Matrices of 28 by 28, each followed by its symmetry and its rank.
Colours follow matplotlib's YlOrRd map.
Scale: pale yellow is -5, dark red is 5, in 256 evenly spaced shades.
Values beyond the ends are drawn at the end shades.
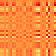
neither, rank one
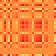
symmetric, rank one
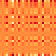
neither, rank one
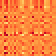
neither, rank two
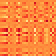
neither, rank two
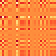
symmetric, rank one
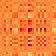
symmetric, rank two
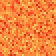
antisymmetric, full rank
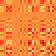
symmetric, rank two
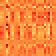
neither, rank two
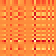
neither, rank one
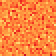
antisymmetric, full rank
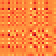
symmetric, rank two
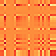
symmetric, rank one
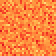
antisymmetric, full rank
